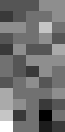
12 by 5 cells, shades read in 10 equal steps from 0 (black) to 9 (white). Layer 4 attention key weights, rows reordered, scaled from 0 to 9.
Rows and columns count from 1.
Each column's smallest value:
2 2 2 0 2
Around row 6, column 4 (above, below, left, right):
3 5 5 5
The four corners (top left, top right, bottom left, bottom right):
3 5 9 2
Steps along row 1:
same same up same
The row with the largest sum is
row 3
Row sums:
19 18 25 19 19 22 18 19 23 20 17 20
